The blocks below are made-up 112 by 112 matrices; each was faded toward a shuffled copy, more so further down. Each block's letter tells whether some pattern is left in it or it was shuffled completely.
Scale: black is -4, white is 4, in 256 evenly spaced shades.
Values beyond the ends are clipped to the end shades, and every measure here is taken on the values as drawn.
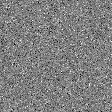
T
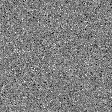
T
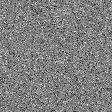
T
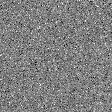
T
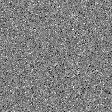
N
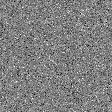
T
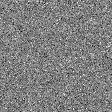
T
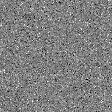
N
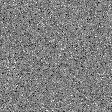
T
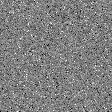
T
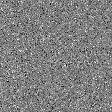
N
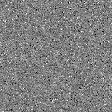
N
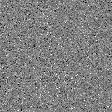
N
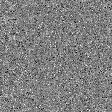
N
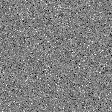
T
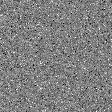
T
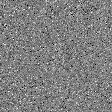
T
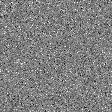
T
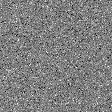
T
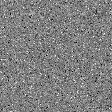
N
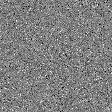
N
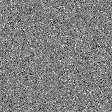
T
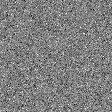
N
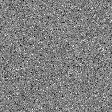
N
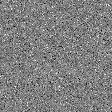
N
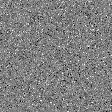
N
